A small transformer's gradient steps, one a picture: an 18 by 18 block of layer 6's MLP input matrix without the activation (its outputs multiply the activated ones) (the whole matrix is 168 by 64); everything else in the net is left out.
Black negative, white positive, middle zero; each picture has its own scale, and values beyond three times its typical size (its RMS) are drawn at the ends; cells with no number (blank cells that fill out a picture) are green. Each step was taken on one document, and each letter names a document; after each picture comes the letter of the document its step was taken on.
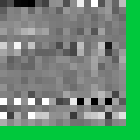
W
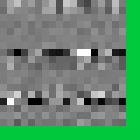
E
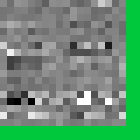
W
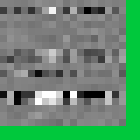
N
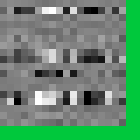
N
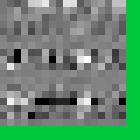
E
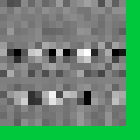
E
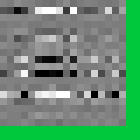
N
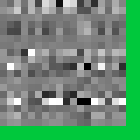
E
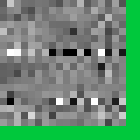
W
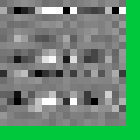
N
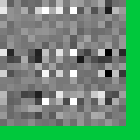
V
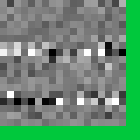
W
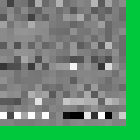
W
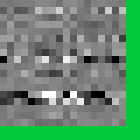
N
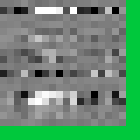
N
